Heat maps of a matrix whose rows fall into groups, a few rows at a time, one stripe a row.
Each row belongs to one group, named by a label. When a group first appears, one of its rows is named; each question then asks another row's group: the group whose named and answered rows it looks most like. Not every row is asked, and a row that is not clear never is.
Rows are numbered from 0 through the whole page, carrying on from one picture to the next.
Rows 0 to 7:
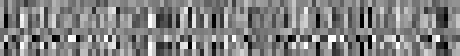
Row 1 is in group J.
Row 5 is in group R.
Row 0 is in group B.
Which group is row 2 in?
J
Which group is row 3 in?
J
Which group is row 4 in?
B
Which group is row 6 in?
J
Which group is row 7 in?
J
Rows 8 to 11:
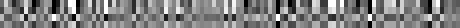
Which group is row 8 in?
R
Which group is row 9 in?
R
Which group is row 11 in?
R
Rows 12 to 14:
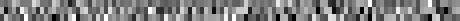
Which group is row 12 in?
B
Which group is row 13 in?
J
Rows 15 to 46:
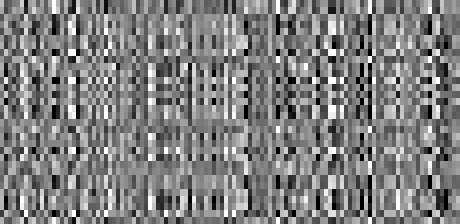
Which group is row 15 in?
B
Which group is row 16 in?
B
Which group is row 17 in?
R
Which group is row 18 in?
R
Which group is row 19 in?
R
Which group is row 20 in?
J
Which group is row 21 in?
J
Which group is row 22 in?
R
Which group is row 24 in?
J
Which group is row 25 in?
J
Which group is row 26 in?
R
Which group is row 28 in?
R
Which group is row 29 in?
J
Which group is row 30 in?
R
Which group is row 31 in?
R
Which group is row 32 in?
J
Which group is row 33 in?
B
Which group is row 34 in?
J
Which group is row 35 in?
J
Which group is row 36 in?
R
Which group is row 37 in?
J
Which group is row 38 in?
B
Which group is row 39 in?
B
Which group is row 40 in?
R
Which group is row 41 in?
R
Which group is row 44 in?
J
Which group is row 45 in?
R
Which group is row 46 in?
B
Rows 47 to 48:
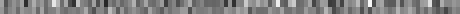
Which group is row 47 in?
B
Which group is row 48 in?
J
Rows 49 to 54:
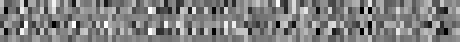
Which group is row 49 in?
B
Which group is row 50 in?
J
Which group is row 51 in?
B
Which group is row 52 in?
R
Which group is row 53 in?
J
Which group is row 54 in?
B
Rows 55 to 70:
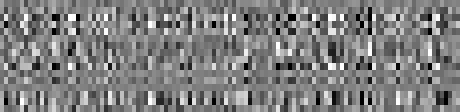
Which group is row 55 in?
B
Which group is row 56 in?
J
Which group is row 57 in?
R
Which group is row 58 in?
J
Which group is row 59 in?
R
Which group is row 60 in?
B
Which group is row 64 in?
R
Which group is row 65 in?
B
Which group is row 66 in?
R
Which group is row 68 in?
J
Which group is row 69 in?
J
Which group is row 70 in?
B
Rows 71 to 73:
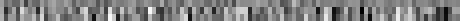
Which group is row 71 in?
B
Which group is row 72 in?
J
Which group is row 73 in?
J
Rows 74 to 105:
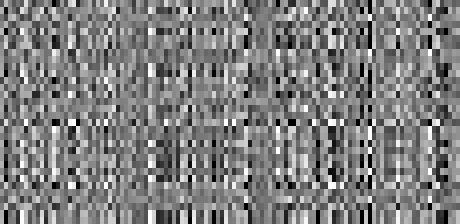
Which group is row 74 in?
R
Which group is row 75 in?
J
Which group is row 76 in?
B
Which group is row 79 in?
R
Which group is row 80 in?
R
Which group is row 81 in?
B
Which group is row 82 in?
B
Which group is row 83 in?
J
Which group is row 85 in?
R
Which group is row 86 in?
J
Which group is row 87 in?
R
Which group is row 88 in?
B
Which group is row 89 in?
J
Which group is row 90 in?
J
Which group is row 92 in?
B
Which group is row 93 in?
B
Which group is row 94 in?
J
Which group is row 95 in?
B
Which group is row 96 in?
J
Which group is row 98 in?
B
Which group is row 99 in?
J
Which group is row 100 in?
R
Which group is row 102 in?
B
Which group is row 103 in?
R
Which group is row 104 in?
J
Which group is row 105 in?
J
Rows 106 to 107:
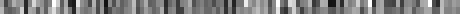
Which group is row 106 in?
B
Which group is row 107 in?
B
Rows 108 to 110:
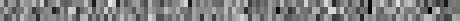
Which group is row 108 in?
J
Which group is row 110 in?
J
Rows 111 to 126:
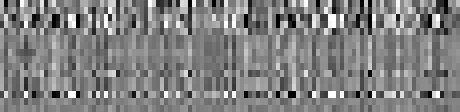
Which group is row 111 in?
J
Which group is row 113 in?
R
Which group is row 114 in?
R
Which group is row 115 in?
J
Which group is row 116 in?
B
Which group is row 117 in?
B
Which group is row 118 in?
B
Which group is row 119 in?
B
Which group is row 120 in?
B
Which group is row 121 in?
J
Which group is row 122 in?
B
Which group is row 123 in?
B
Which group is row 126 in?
J
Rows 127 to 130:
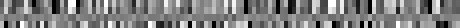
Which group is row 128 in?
R
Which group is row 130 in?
J
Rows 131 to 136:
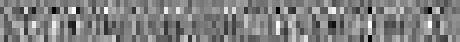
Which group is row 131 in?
J
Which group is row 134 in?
B
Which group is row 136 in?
J
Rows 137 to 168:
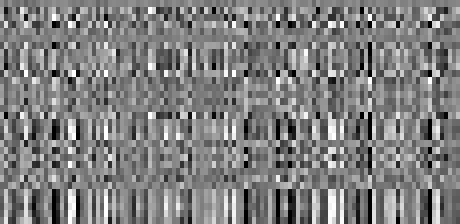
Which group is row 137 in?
B
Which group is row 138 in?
J
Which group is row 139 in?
B
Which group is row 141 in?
J
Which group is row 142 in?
B
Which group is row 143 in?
R
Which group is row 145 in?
J
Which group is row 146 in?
J
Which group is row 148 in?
B
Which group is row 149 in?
B
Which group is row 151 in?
B
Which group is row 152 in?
B
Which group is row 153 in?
J
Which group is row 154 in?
R
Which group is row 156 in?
R
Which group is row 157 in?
B
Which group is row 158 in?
R
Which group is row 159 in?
J
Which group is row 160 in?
R
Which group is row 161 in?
J
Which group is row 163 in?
B
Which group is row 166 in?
R
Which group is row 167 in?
R
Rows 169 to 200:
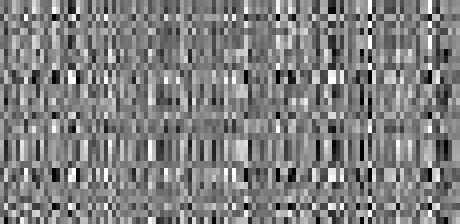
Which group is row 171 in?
R
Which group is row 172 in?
B
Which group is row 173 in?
J
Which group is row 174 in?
B
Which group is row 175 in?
B
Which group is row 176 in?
J
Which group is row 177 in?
J
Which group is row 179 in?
R
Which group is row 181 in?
J
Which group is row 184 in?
J
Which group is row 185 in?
R
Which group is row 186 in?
B
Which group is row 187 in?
B
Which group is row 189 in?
J
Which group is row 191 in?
J
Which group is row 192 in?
B
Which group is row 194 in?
R
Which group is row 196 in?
J
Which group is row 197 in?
B
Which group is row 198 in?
R
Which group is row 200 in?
J
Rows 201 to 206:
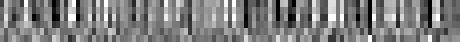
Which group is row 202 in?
R
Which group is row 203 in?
R
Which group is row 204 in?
R
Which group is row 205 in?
J
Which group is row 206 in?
B
